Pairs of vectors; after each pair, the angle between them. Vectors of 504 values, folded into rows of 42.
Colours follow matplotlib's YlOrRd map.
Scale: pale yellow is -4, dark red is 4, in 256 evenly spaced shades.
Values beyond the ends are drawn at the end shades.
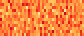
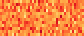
partly aligned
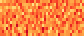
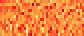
nearly opposite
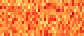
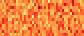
partly aligned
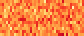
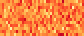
nearly parallel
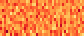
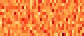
partly opposed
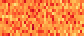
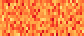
partly aligned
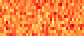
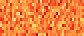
partly aligned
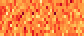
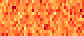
partly opposed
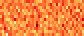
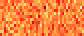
partly aligned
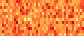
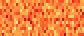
nearly opposite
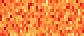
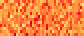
partly opposed
